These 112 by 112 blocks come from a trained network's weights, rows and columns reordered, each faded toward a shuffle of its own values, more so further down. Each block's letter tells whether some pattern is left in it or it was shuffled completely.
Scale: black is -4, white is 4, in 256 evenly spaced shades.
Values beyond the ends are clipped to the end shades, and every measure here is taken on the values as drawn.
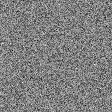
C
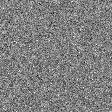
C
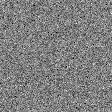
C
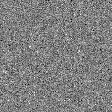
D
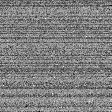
D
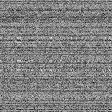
D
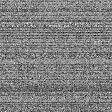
D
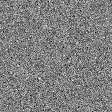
C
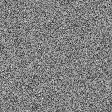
C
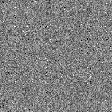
D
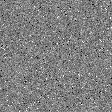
C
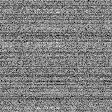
D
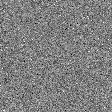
C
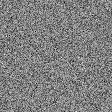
C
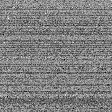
D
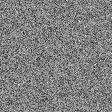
C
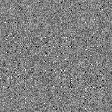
D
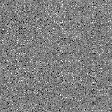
D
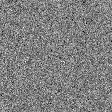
C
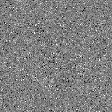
D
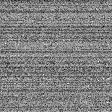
D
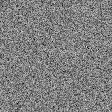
C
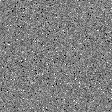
D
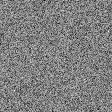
C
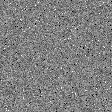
C
